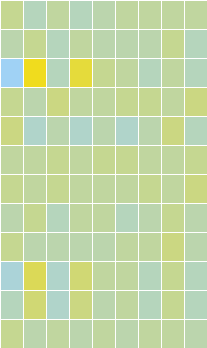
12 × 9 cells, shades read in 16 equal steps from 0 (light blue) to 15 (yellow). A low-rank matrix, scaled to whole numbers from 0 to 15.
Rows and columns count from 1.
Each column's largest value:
8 15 8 13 7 7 7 8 8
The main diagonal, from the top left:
7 7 4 6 5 7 7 7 5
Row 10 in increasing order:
2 3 4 4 6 6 7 9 11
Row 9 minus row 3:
7 -10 1 -8 -2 0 2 2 1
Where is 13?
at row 3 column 4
